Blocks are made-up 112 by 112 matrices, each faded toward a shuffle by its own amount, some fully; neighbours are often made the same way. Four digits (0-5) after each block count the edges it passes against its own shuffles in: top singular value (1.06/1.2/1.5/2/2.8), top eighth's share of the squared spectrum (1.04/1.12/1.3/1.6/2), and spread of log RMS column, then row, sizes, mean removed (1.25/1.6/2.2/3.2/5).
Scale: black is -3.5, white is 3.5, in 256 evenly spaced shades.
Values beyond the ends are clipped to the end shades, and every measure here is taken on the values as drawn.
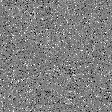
3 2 0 0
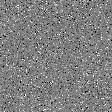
1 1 0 0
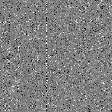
4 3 2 1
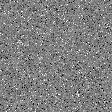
1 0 0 0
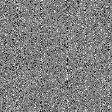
1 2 3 0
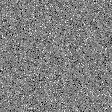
0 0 0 0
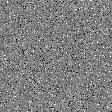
0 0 0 0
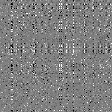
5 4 3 3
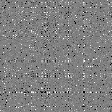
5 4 2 2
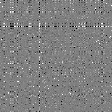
5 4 2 2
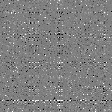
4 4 2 2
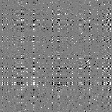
5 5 3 3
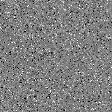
3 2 1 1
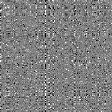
5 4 3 2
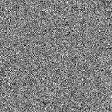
4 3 2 2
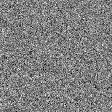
3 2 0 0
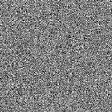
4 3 2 2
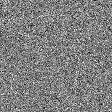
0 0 0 0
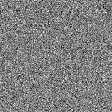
3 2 1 1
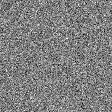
2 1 0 0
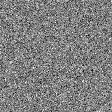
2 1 0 0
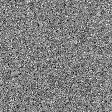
1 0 0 0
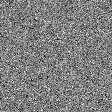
1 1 0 0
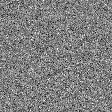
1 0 0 0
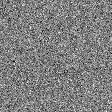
0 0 0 0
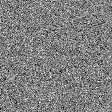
0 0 0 0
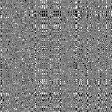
5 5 4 3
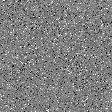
2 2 0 0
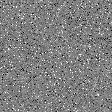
1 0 0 0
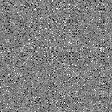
4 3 2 1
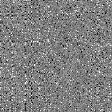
4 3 2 1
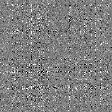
2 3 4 3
